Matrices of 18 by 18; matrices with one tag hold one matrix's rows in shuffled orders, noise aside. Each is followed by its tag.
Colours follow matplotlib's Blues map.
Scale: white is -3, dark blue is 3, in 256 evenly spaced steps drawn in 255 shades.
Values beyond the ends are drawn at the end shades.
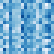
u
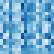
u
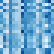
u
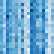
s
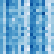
s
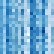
s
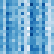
s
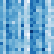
s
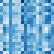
u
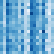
s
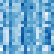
u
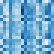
u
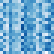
u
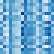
u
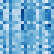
u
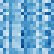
u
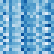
u
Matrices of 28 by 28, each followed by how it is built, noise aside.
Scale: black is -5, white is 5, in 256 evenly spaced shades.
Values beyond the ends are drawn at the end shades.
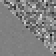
upper triangular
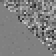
upper triangular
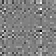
low rank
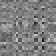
low rank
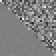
upper triangular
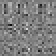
low rank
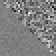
upper triangular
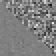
upper triangular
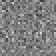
low rank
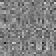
low rank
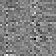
low rank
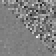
upper triangular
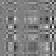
low rank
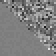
upper triangular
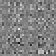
low rank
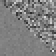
upper triangular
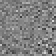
low rank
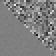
upper triangular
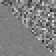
upper triangular
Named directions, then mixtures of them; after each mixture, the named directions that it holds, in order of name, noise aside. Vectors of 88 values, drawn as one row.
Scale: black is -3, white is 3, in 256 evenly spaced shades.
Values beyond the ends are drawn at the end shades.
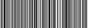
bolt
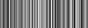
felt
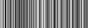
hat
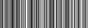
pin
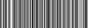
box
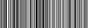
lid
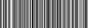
box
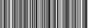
bolt, box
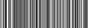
box, hat, lid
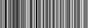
hat, lid, pin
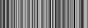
felt, hat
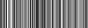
box, hat, lid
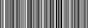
bolt, pin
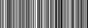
bolt, lid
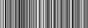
hat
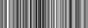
felt, lid
